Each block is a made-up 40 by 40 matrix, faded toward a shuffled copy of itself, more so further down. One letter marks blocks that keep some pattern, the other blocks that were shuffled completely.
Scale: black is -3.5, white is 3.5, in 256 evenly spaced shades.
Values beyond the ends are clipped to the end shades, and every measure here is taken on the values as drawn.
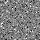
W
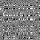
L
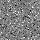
W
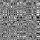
L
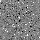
W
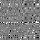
L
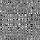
L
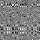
L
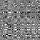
L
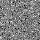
W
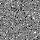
W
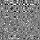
L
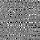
L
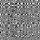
L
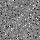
W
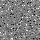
W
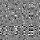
L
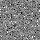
W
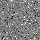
W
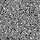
W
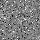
W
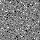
W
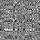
L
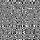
L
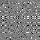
L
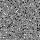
W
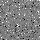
W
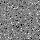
W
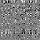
L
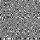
L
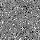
W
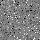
W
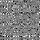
L
